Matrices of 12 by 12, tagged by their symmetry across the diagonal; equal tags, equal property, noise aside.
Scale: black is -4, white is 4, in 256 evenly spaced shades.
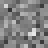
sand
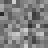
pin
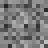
sand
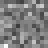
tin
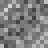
sand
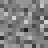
tin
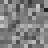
tin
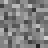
pin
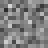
pin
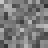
sand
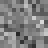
pin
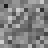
sand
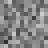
tin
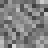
sand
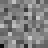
tin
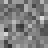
tin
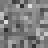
pin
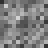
sand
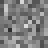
tin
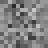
tin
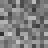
pin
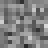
pin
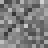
sand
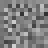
pin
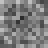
sand
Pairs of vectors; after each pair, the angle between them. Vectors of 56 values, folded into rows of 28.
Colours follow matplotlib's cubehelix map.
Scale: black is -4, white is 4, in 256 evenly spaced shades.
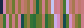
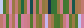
partly opposed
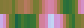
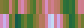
nearly parallel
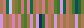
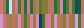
nearly parallel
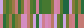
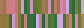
partly opposed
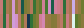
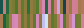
partly aligned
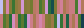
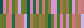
partly opposed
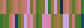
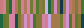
nearly parallel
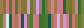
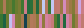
partly opposed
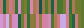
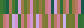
partly aligned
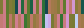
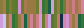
partly aligned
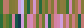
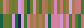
nearly parallel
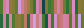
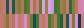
partly opposed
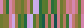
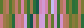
nearly opposite
